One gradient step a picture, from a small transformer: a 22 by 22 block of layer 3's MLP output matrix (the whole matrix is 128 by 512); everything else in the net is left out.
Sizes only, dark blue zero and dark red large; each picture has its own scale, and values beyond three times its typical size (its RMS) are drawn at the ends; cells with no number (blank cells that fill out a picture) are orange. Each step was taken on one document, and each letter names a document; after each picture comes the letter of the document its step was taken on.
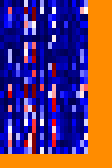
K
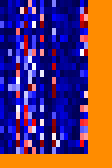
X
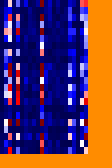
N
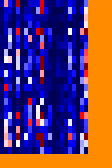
N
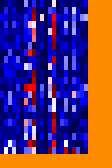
K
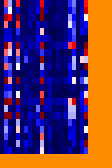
N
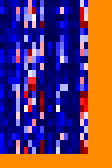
X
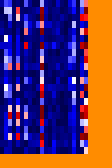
N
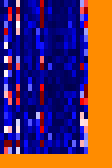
N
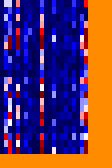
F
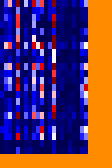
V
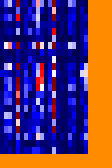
V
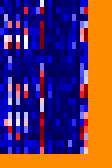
F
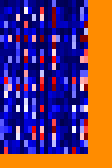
K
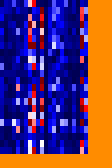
X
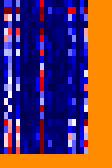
N
